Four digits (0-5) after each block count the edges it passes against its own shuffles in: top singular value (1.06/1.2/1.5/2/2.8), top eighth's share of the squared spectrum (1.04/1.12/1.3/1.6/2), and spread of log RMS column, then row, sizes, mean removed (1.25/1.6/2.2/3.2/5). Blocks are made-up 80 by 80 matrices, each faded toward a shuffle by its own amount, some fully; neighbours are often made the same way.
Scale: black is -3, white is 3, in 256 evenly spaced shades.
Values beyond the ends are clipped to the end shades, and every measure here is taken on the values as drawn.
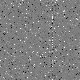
2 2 1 0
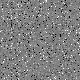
2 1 0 0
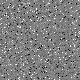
0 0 0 0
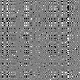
5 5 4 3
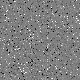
2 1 0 0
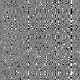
5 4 3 2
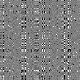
5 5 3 3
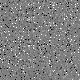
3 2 0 0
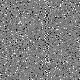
3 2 1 0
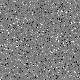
0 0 0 0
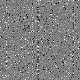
3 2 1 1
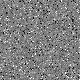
1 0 0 0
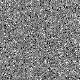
2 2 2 0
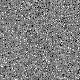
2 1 1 0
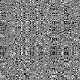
4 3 2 2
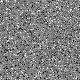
0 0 0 0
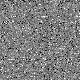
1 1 0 2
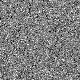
1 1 0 0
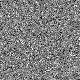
1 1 0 0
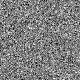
2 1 0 0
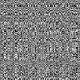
4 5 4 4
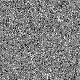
1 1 0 0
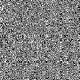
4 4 2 2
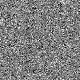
2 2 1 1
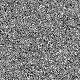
0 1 0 0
